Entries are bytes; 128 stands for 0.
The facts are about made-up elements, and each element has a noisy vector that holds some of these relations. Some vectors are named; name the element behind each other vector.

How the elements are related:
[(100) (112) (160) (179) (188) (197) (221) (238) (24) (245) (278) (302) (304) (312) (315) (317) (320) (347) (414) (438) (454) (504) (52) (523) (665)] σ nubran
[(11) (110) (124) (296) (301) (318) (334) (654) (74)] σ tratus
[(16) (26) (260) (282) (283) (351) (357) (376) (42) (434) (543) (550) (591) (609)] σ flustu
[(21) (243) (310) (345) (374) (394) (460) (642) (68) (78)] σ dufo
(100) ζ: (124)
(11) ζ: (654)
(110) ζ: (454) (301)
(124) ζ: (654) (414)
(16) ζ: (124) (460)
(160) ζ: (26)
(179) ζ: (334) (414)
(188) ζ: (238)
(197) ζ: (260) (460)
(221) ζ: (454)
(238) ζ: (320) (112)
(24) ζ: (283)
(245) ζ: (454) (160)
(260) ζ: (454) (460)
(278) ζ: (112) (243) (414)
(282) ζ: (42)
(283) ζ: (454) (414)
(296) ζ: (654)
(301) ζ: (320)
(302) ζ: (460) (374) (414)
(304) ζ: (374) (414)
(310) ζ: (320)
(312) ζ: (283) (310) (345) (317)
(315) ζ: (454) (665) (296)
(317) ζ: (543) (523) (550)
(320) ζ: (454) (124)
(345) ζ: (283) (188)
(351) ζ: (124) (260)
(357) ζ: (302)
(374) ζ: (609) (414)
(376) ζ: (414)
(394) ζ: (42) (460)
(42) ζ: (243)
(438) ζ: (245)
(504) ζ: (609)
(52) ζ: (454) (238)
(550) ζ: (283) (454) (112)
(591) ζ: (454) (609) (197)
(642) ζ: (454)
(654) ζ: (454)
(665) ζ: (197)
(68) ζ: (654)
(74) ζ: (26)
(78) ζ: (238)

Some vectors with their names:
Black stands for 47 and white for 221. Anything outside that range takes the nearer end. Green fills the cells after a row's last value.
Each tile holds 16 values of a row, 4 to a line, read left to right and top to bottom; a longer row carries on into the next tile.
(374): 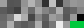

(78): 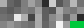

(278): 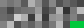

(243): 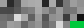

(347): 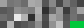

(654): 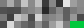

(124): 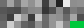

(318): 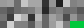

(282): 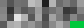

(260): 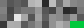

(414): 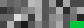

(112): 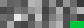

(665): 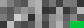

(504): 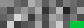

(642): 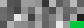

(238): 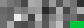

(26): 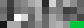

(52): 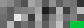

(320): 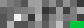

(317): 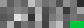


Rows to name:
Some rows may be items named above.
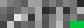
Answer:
(221)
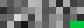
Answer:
(414)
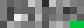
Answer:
(550)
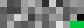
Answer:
(374)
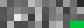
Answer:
(523)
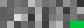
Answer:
(317)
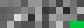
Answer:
(100)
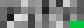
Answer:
(74)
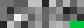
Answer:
(609)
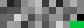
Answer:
(460)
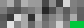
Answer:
(110)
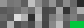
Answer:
(24)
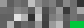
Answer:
(317)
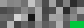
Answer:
(179)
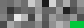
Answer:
(376)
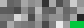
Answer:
(68)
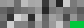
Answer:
(318)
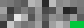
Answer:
(591)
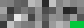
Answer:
(591)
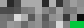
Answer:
(243)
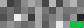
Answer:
(310)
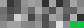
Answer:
(394)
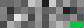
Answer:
(357)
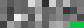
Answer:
(283)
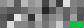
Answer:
(301)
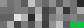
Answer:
(312)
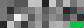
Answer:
(609)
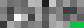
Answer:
(434)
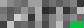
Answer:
(315)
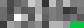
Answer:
(543)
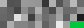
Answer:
(642)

